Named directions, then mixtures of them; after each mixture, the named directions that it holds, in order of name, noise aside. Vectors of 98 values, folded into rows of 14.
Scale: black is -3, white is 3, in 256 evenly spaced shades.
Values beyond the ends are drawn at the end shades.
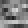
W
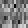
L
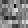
L, W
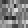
L, W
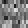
L, W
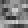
W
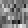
L, W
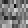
L, W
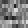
L, W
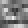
W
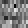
L, W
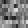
L, W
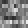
L, W
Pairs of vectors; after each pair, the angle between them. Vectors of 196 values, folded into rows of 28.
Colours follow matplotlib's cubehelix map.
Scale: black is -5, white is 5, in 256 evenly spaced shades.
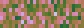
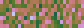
orthogonal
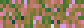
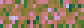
partly opposed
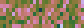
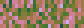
partly opposed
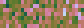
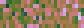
nearly parallel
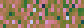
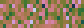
nearly parallel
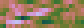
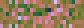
partly opposed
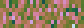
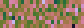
nearly opposite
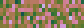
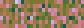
nearly opposite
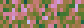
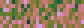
nearly opposite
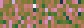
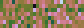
nearly opposite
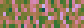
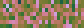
orthogonal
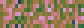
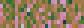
partly opposed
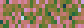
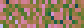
partly aligned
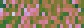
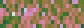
nearly parallel
